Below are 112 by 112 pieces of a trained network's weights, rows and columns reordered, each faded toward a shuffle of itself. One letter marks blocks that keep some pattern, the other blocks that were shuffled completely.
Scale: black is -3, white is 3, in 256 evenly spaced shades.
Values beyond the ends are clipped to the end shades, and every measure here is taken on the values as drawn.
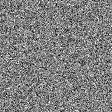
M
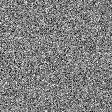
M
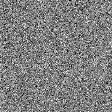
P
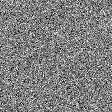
M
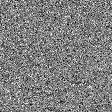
M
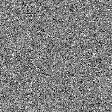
P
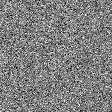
M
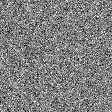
M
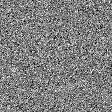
M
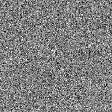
P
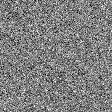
M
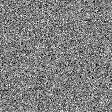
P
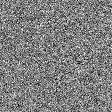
M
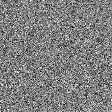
P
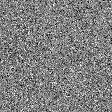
M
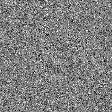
P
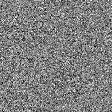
P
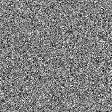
P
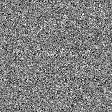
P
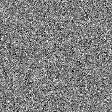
P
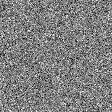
M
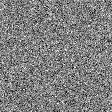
M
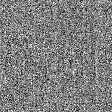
P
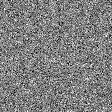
M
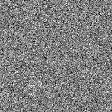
P
